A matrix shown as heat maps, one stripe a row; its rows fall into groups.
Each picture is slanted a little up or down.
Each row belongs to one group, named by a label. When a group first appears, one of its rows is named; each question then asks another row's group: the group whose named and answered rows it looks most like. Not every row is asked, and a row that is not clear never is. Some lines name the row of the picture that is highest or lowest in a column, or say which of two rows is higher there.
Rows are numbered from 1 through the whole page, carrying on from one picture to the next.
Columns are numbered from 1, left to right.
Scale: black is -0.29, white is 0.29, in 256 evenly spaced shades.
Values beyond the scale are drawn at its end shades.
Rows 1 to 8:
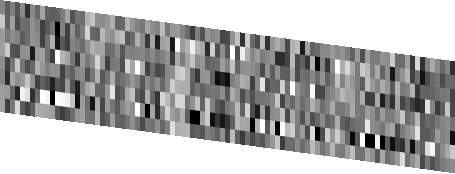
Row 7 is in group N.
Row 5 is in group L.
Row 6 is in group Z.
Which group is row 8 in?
L
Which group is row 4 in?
N
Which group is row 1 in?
Z
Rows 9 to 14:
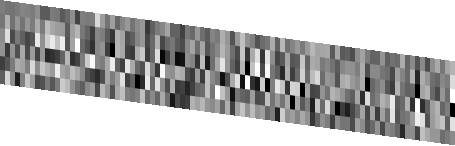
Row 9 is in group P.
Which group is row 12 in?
Z
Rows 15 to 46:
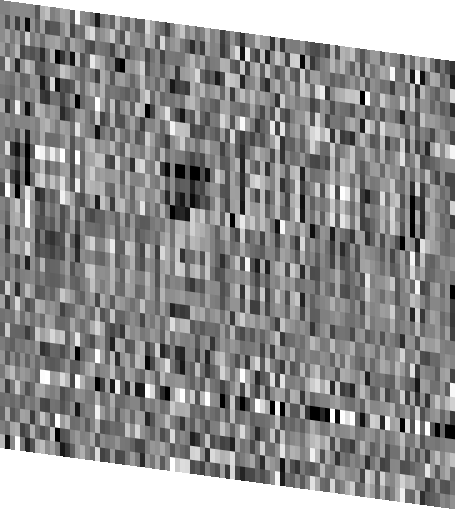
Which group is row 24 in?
Z
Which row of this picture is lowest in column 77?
41
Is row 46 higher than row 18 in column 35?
Yes
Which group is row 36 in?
L
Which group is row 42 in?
L
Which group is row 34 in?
Z
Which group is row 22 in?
L
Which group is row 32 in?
Z
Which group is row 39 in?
P
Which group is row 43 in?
P
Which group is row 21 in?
P
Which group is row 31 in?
Z
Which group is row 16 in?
Z
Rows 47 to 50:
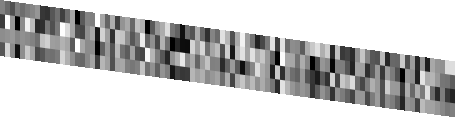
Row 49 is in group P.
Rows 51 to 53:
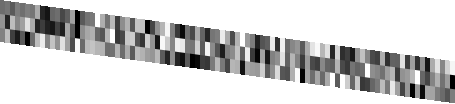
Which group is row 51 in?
P
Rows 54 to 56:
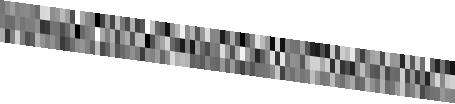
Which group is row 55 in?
P
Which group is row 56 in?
L
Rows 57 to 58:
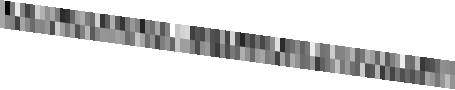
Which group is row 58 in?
N
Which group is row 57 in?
L
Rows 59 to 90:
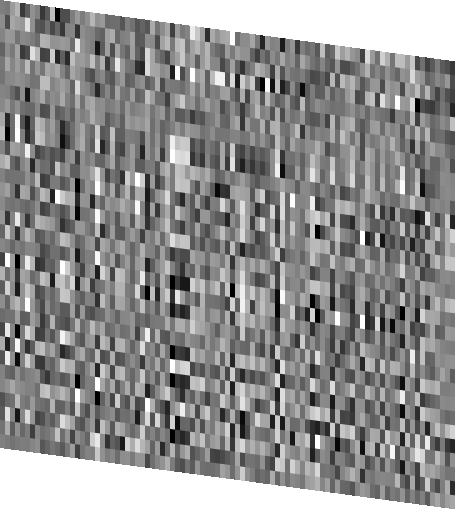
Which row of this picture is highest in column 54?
62
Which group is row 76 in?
P
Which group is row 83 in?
L
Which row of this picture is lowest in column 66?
86
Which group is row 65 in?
Z
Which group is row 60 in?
Z
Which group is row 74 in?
L
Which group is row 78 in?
N
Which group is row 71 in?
P
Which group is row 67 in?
L
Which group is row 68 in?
L
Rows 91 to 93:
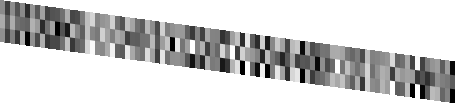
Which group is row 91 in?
Z
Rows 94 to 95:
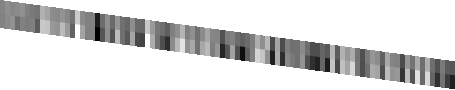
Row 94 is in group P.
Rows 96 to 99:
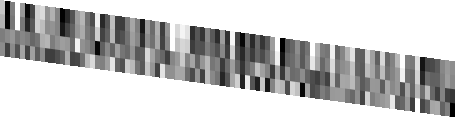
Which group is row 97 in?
L
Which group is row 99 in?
Z
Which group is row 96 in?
L
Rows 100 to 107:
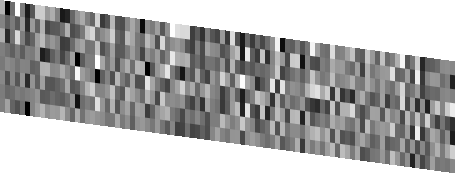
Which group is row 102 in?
L
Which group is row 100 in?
L
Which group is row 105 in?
Z
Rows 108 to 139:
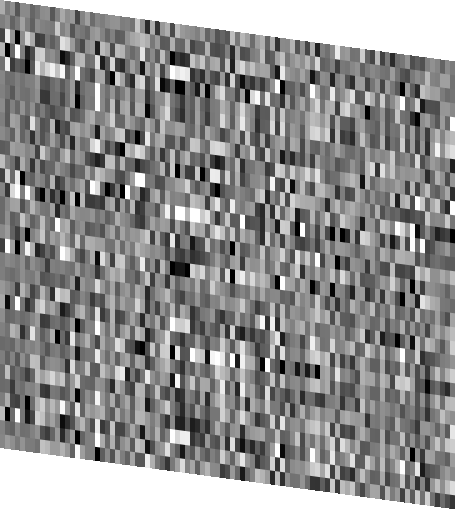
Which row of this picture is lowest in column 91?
120
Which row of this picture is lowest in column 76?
116
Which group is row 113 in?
P
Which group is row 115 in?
Z
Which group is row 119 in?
N
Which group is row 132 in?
P
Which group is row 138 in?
P
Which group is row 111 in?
L
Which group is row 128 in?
N
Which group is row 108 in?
N
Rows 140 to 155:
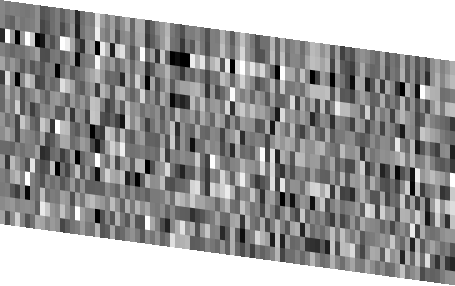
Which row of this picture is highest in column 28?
144
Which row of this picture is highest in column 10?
154
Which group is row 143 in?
P
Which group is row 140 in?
P
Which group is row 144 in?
N
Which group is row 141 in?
P
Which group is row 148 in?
N
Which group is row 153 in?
Z
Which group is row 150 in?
P
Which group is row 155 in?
L
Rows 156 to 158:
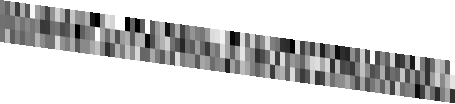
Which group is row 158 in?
N
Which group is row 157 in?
P
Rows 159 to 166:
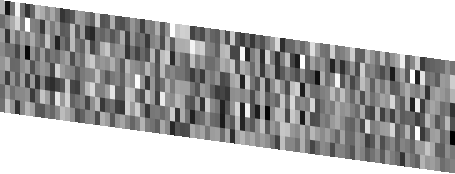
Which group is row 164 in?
Z
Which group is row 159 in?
L
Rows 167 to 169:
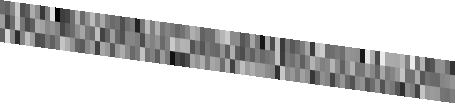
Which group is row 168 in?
L
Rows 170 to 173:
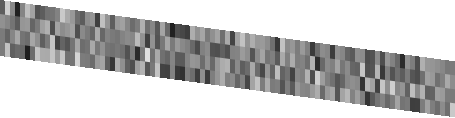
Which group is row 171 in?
N
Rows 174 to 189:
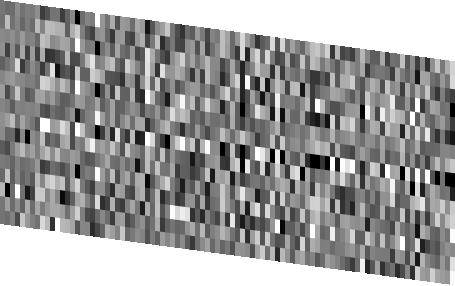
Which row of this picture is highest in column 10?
182
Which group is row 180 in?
L
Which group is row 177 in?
Z
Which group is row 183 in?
Z
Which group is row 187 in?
L
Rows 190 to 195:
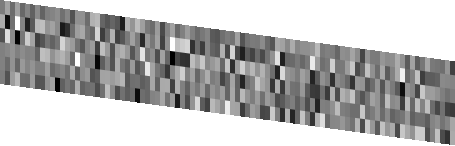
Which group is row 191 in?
L
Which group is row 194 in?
N
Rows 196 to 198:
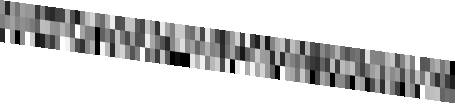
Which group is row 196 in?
Z
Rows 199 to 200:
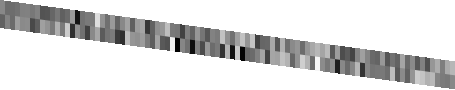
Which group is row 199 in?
P
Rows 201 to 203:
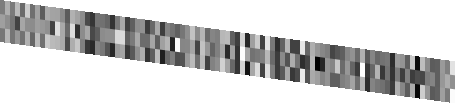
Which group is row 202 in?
N
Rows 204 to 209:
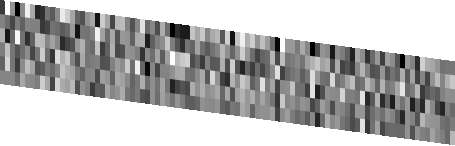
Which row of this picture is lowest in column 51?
206
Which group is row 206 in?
L
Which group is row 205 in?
P
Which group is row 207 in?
N
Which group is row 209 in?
N
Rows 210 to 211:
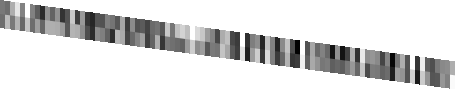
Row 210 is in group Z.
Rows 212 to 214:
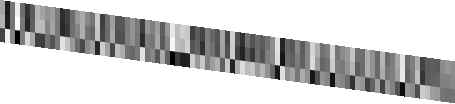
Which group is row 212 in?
L
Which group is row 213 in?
L
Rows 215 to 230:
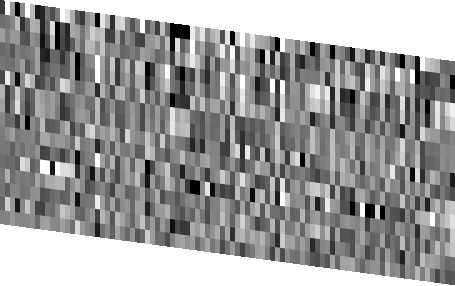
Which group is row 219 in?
P
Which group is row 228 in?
P
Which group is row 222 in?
L
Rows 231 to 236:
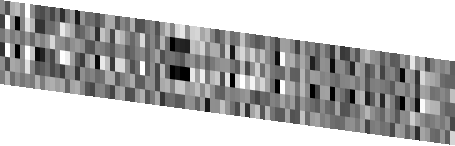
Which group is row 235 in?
Z
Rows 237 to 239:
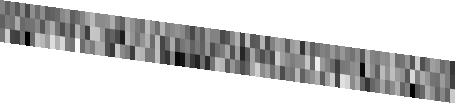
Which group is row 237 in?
Z
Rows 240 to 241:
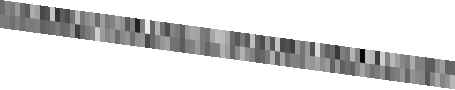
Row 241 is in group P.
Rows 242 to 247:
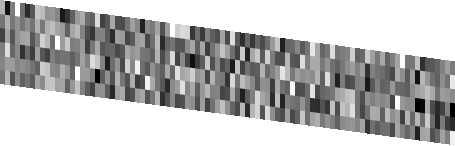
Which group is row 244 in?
N
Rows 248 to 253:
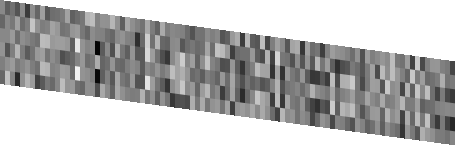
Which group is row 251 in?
L
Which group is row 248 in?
Z
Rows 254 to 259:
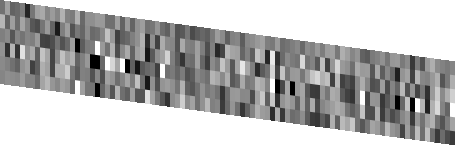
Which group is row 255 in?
N
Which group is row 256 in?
P
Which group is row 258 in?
N
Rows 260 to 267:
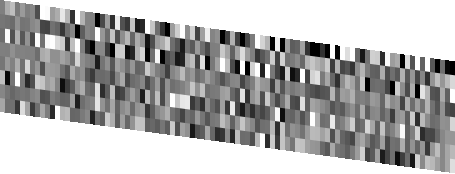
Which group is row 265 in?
L
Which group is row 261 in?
P
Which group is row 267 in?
N
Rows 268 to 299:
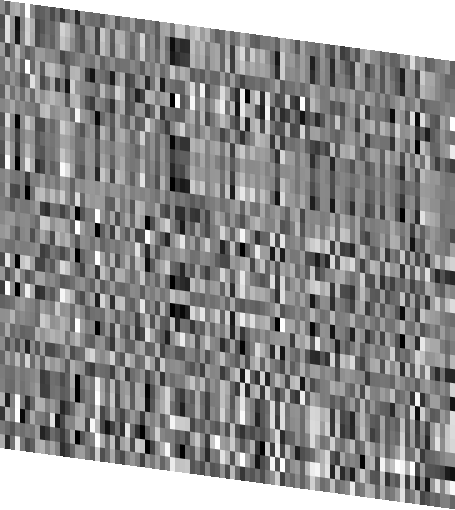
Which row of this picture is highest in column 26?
297
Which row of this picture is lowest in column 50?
272
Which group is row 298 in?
P
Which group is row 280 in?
Z
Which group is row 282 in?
P
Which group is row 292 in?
Z
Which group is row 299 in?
L
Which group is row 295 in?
P
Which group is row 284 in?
N
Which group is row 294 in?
P
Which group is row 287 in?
L
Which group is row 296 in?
L
